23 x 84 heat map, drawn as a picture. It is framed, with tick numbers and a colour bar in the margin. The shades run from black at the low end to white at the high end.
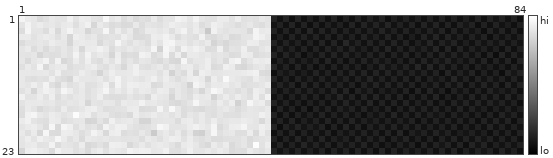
It is made of 1 by 2 panels. Panel 1,1: very high, fine-grained, faint in contrast. Panel 1,2: very low, checkered, faint in contrast.
